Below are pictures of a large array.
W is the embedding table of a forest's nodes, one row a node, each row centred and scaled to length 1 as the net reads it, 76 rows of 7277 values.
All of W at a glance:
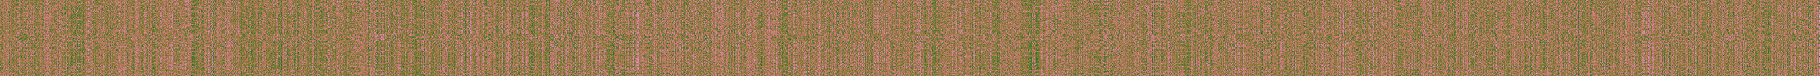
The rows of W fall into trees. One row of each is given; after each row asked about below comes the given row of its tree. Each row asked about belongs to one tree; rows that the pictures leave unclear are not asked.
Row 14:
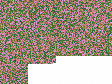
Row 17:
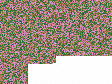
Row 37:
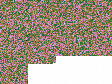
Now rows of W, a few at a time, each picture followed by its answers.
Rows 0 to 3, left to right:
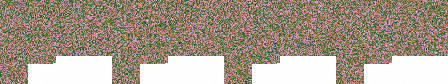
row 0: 37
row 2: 14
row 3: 37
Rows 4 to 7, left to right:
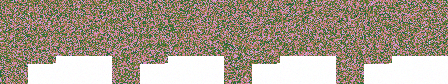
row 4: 37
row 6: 17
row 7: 14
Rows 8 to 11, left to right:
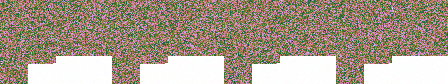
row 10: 17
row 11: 17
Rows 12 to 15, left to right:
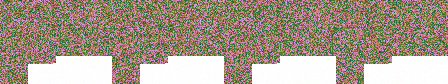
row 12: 14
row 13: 14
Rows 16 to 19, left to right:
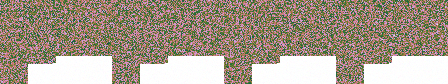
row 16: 14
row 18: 14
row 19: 37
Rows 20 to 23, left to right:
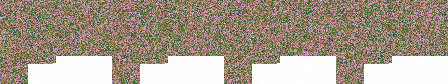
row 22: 17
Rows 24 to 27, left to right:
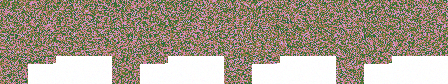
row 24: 37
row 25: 14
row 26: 14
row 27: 14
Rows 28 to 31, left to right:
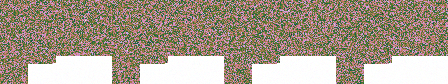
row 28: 17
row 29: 37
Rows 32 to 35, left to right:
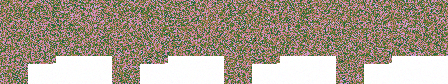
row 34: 17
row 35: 17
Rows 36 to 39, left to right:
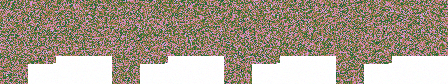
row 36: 37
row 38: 17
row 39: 17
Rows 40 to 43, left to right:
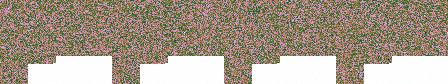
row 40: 37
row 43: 37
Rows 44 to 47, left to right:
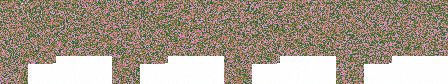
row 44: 14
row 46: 14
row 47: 37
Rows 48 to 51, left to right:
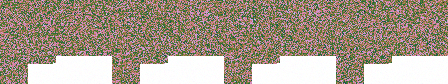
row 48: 37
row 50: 14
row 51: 17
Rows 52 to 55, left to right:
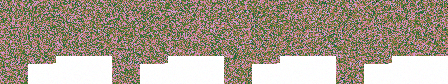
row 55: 17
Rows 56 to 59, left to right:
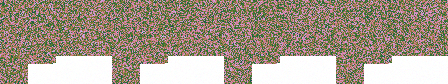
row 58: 14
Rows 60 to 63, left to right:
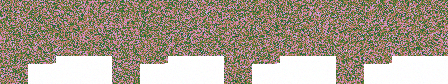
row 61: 14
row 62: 14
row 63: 37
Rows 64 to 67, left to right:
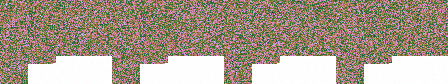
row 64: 14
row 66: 37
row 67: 14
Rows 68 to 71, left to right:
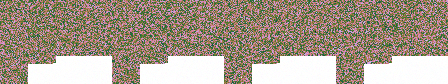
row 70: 17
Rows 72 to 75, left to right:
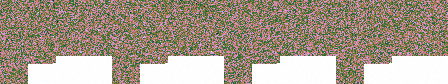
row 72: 14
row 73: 37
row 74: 17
